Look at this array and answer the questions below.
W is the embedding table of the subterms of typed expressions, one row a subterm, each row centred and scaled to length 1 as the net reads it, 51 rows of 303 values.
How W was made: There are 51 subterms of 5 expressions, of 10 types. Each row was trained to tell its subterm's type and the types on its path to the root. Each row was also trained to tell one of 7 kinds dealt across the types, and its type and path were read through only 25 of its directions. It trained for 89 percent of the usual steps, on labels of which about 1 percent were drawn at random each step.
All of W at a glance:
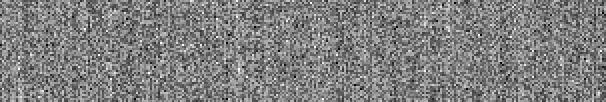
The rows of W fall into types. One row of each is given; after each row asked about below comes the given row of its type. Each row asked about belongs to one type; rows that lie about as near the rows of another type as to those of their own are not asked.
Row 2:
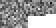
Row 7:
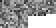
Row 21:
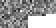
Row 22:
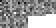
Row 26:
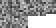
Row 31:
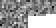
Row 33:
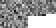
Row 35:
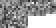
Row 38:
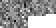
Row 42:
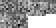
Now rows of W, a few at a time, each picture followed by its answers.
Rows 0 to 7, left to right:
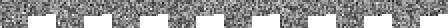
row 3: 31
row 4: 38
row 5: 33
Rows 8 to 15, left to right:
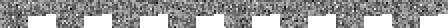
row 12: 42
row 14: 2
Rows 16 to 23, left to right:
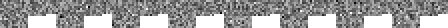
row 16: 31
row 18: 21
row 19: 35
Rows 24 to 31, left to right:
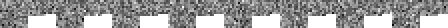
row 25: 38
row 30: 21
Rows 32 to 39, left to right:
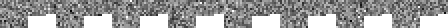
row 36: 33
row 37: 21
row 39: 35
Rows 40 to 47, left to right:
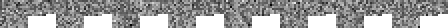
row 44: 7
